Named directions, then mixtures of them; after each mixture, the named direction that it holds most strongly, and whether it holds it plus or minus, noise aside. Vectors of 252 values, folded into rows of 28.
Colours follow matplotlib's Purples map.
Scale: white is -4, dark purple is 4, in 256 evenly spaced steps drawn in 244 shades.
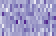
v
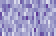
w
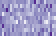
v, minus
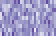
w, minus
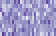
w, minus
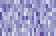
w, plus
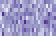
v, plus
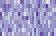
w, plus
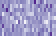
v, minus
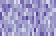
w, plus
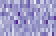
v, plus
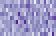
v, plus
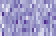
v, plus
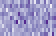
v, plus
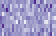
v, minus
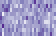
v, minus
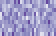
w, minus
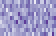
v, plus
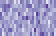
w, plus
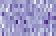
v, plus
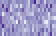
v, minus
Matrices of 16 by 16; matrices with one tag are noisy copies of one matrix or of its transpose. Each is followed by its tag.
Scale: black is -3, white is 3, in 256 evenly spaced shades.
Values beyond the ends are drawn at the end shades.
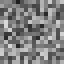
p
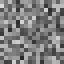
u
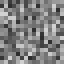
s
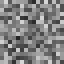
u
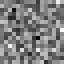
p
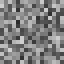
u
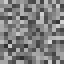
u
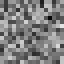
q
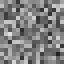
u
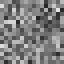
u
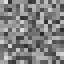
u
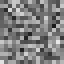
s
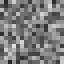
q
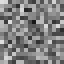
u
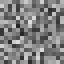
u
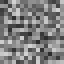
s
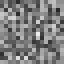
s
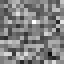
s
